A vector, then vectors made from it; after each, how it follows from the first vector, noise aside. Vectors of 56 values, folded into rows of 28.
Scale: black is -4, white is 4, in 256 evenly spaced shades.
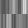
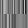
sign-scrambled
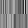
sign-scrambled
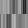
negated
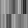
negated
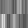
reversed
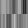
negated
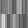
reversed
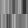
negated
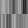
negated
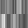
reversed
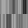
negated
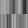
negated
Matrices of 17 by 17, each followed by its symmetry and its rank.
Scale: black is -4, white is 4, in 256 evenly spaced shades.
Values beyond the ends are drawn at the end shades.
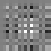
symmetric, rank one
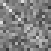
symmetric, full rank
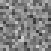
neither, full rank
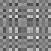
symmetric, rank one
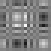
symmetric, rank one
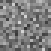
neither, full rank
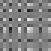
symmetric, rank one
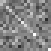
symmetric, full rank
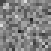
symmetric, full rank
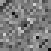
symmetric, full rank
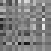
antisymmetric, rank two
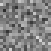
neither, full rank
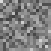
symmetric, full rank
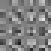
antisymmetric, rank two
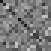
symmetric, full rank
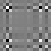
symmetric, rank one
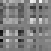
antisymmetric, rank two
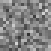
neither, full rank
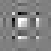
symmetric, rank one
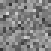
neither, full rank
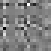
antisymmetric, rank two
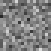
neither, full rank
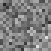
symmetric, full rank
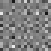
antisymmetric, rank two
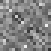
symmetric, full rank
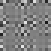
antisymmetric, rank two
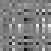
antisymmetric, rank two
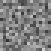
neither, full rank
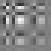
symmetric, rank one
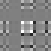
symmetric, rank one
